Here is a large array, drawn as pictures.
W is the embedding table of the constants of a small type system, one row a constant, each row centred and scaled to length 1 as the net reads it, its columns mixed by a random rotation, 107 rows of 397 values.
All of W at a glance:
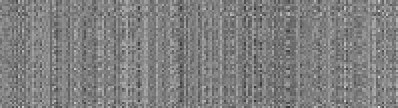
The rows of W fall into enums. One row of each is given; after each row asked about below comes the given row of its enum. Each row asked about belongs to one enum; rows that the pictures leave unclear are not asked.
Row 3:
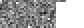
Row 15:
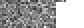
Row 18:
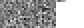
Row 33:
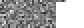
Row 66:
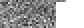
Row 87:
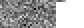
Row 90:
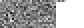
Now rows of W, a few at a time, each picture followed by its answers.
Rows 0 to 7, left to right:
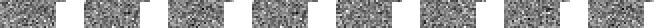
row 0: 66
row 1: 3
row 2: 87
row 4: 33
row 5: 15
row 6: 18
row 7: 87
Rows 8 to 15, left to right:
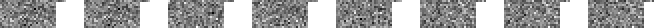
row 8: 87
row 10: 3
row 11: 66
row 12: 18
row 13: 15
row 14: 15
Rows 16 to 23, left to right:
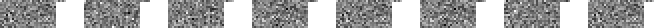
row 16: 90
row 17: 3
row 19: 87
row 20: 90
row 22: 33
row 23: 90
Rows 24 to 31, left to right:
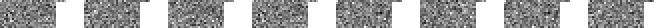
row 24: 90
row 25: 33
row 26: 66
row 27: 90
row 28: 3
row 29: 15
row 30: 3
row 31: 33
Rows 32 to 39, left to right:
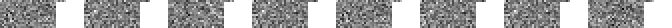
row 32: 90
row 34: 15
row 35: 33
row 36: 90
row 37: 33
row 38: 33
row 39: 87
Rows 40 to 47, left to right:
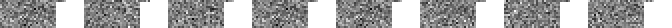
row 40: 87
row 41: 15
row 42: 18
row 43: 87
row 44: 87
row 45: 66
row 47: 90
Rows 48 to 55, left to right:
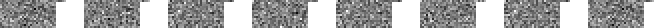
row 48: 87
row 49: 18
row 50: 33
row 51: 3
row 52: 33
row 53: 90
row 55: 87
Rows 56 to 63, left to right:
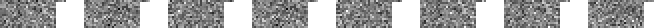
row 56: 15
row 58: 33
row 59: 87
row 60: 33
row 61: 15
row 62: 15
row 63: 66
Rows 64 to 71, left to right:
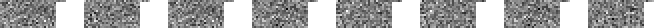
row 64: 66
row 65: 90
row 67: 87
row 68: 33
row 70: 87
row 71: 18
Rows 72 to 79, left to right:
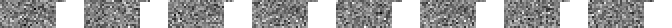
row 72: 87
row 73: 15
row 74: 90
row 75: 66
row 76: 3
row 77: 66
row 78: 18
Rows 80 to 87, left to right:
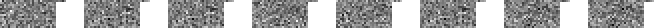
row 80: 33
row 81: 18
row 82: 18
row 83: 66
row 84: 90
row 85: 18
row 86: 87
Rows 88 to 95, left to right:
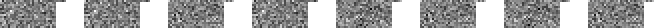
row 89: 33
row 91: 33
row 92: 87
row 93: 90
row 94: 87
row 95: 90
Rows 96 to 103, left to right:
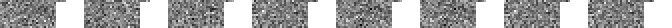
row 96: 66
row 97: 15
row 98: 18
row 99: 33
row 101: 87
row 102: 33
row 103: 33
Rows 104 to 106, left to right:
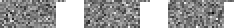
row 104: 90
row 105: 15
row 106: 3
